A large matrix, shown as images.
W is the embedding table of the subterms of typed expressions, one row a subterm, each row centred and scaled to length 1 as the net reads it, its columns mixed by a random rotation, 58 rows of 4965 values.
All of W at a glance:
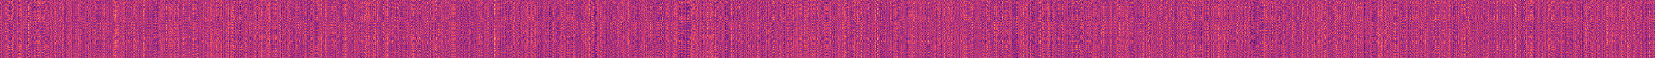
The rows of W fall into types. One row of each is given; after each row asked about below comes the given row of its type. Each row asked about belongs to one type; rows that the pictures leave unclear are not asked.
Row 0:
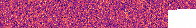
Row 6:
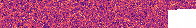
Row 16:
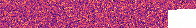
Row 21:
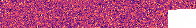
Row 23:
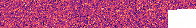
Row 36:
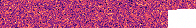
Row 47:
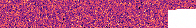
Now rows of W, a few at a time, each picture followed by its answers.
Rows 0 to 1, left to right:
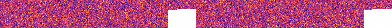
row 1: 47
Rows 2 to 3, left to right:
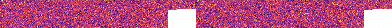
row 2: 21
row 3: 36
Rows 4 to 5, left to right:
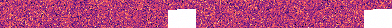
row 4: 0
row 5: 0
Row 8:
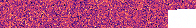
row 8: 0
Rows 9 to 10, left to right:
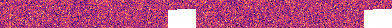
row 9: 0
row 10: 47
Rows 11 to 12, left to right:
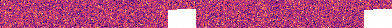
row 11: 21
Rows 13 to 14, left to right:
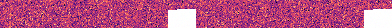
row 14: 16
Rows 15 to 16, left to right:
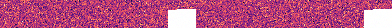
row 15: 47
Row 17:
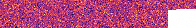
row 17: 36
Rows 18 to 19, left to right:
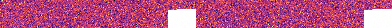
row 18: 21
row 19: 47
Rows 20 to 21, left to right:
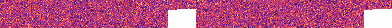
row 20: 36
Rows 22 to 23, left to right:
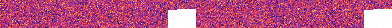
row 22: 16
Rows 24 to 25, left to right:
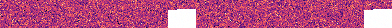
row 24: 16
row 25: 6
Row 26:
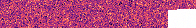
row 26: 36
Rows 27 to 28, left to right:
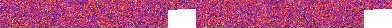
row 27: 16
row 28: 16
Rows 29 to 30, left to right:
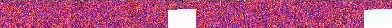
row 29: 6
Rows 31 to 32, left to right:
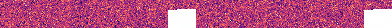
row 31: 23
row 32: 6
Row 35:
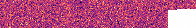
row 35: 16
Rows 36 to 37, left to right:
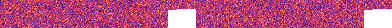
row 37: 0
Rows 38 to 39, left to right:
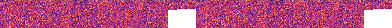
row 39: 0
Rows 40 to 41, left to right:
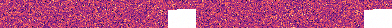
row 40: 6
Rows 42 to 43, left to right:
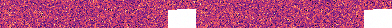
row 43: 21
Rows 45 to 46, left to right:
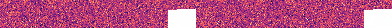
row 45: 47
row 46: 47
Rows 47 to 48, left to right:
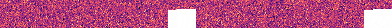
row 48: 0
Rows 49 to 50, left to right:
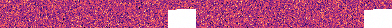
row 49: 47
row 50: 0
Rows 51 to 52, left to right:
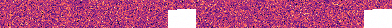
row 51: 16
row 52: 36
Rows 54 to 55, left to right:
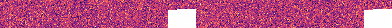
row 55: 21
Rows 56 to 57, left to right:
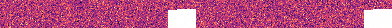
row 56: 16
